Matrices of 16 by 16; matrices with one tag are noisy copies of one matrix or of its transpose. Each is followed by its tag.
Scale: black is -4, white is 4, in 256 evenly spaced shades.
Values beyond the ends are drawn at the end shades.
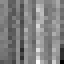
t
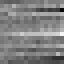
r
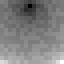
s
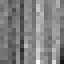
t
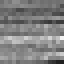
t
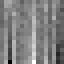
r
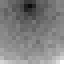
s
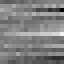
r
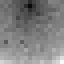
s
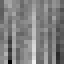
r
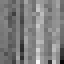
t
